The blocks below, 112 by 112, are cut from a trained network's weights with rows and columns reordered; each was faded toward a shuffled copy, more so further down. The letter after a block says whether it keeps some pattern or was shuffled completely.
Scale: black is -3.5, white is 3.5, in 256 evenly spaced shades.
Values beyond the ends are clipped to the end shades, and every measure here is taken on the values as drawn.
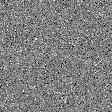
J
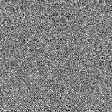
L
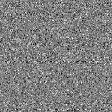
L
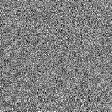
L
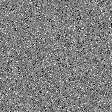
J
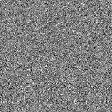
L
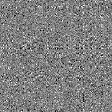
L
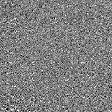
L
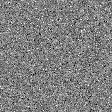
J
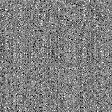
L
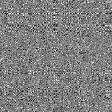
L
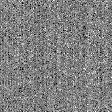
L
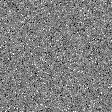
J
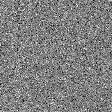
J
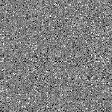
L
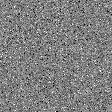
J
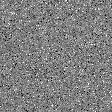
J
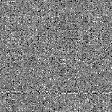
L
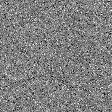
J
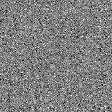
L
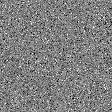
J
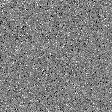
J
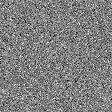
J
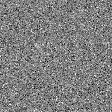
L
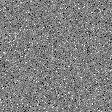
J
